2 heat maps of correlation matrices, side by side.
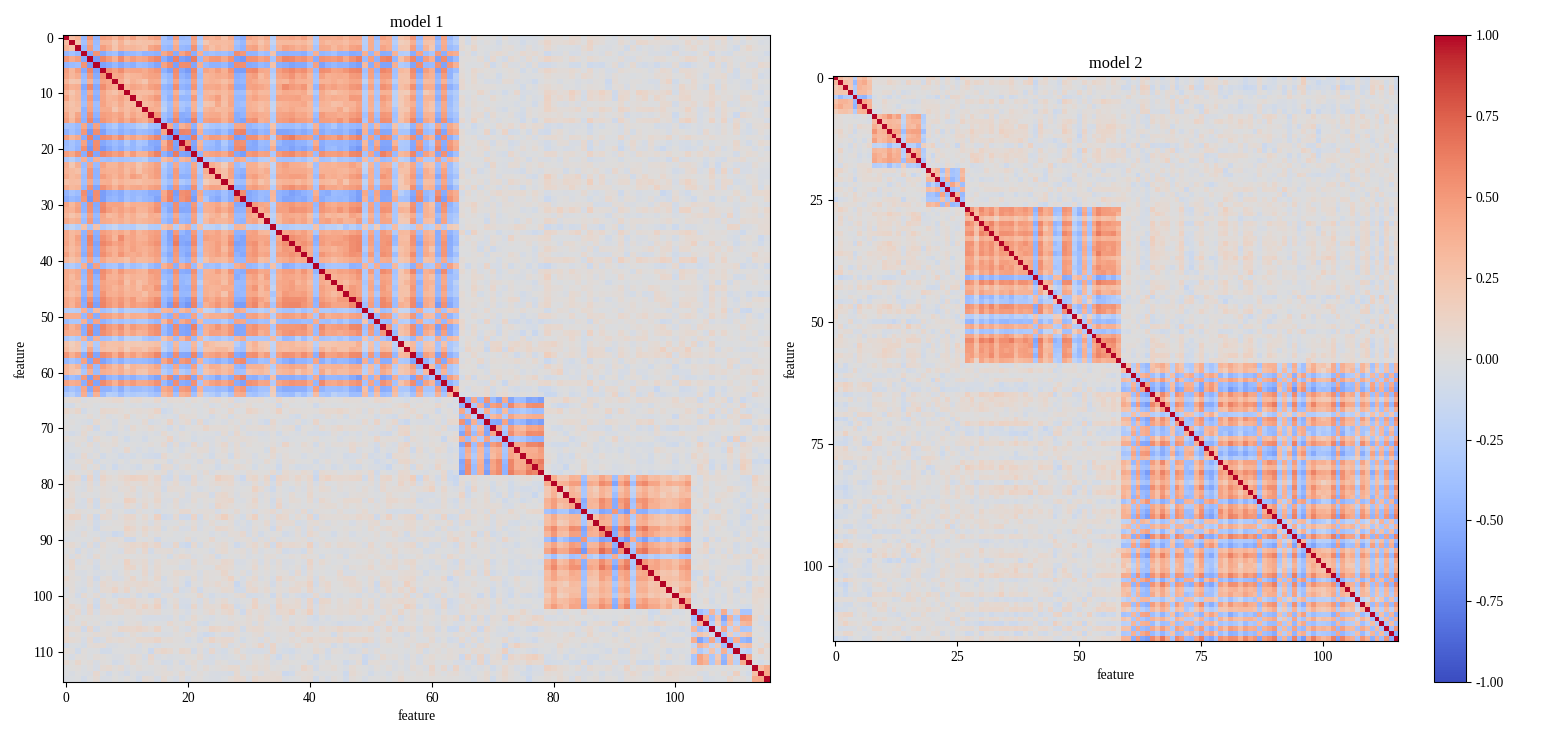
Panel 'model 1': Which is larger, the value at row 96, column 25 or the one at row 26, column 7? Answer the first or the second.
the second
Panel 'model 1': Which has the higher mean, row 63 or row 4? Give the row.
4
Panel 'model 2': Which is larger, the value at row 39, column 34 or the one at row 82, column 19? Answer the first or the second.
the first
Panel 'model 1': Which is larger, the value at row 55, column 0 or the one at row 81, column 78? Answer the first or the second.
the first
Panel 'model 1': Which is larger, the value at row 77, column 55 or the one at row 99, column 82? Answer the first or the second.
the second
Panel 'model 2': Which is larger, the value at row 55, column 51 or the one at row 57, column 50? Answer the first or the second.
the first
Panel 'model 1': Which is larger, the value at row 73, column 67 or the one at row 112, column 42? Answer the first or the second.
the second
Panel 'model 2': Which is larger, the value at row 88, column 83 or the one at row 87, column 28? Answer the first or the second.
the first
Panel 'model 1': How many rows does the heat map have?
116
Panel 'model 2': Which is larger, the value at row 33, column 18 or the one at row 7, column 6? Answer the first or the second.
the second
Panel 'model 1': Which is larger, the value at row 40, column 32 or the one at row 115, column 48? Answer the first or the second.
the first
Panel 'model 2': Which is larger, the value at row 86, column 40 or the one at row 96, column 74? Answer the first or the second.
the first
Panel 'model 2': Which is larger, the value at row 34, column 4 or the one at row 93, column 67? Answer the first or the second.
the first
